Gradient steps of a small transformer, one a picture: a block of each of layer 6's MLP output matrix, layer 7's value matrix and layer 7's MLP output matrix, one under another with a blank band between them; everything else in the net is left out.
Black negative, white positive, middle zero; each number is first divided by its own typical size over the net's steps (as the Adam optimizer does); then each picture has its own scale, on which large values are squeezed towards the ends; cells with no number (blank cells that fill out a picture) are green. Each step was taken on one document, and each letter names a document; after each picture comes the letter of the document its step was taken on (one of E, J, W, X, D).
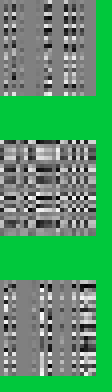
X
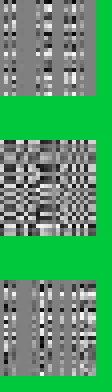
X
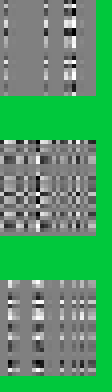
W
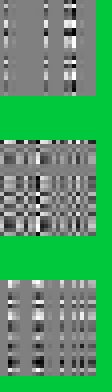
W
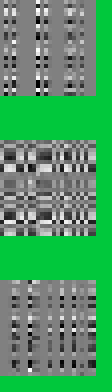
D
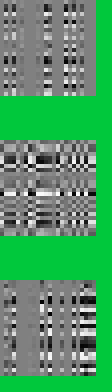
X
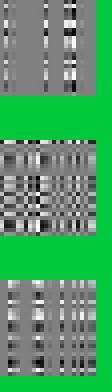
W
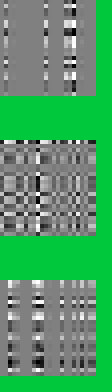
W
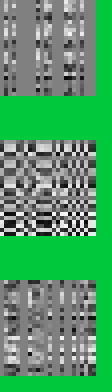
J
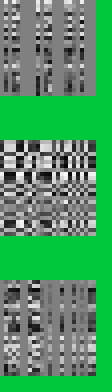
J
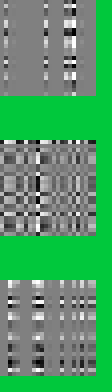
W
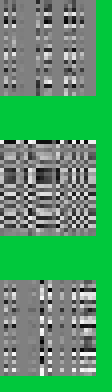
X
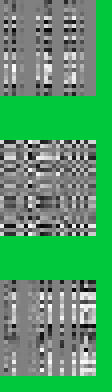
X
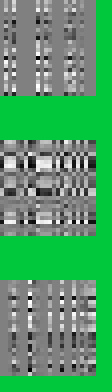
D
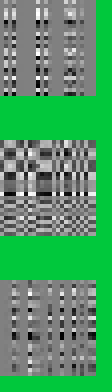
D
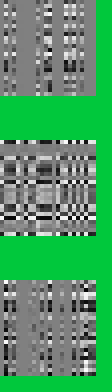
X
